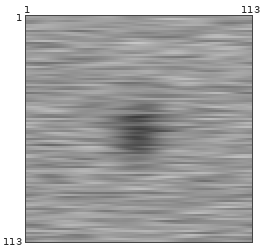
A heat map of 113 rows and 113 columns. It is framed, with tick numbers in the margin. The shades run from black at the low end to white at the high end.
A single dip lies in the centre. No overall slope runs across the table. Streaks run across, left to right. The values are skewed, with a long tail toward low values.
